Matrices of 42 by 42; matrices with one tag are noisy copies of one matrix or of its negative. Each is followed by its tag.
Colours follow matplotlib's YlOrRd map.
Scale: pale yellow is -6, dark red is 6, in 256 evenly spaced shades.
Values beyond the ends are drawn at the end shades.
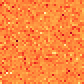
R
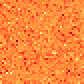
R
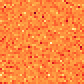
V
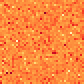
R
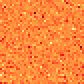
V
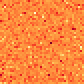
V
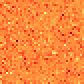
R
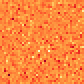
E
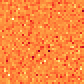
E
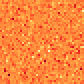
E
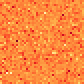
R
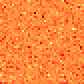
V
